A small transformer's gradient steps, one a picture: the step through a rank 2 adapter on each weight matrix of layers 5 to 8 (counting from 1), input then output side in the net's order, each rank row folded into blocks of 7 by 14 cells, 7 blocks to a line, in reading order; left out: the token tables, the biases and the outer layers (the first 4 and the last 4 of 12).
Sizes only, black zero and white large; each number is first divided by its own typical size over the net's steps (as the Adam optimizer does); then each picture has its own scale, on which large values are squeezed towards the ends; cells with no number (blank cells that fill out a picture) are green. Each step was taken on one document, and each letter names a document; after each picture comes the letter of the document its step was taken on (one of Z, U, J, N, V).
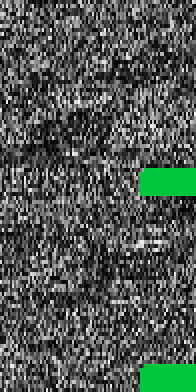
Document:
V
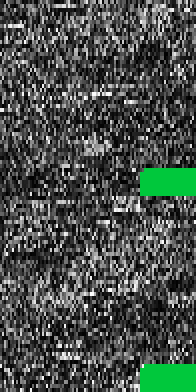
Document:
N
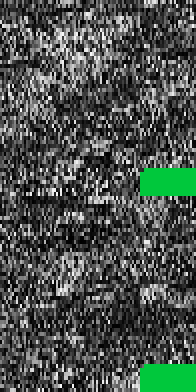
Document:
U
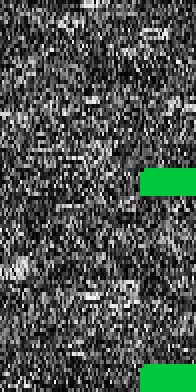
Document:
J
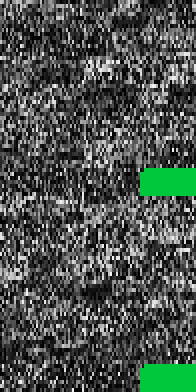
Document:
J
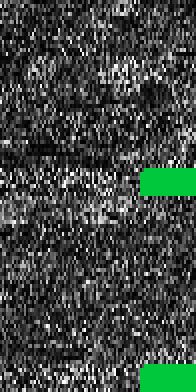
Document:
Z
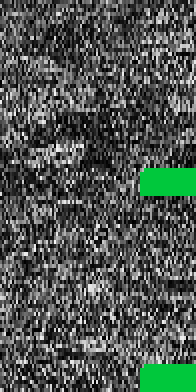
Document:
Z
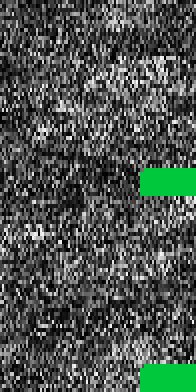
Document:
U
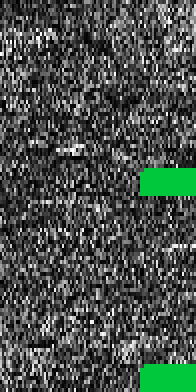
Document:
Z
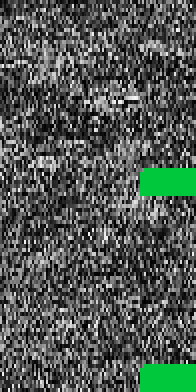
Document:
V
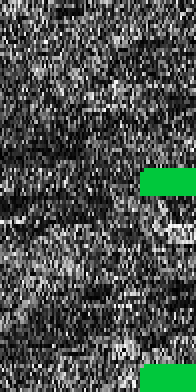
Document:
N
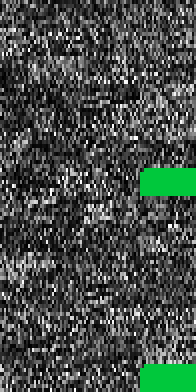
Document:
Z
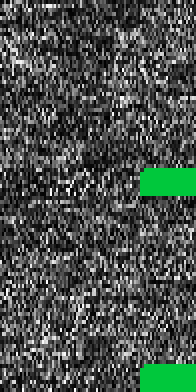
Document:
Z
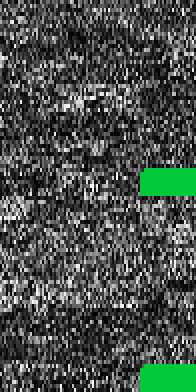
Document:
N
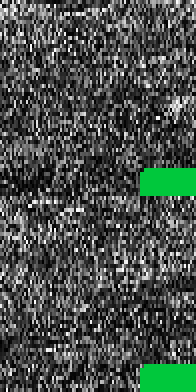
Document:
N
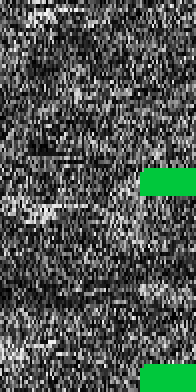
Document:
V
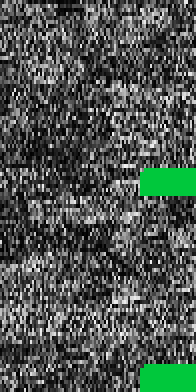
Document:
V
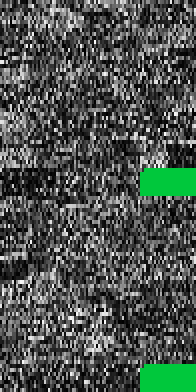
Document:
Z
